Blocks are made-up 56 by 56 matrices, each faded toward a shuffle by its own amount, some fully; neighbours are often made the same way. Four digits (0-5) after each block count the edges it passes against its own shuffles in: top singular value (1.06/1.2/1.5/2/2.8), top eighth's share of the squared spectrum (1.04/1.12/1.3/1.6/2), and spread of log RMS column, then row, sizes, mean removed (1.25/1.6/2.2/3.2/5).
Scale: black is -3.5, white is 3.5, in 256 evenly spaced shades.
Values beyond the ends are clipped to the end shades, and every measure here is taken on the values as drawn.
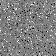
0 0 0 0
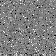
2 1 0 0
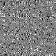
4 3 1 1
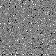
3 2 0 0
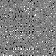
4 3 2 2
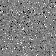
2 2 0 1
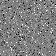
0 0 0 0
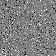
3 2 1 0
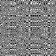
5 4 3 3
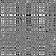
5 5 3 3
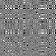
5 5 3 3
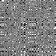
4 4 2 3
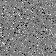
1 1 0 0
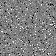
1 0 0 0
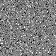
1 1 0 0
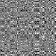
4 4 3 3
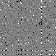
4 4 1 1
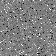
0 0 0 0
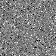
0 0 0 0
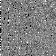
2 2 2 0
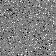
0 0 0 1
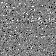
0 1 0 1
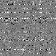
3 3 1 3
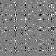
4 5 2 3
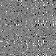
3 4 2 2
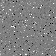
0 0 0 0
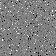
0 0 0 0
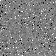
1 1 0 0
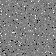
2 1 0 0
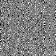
1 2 3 0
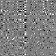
4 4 2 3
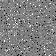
2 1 0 0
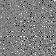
2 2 1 2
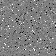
0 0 0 0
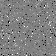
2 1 0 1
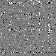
2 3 2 2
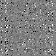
2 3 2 2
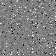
1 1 1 0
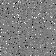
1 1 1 0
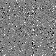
1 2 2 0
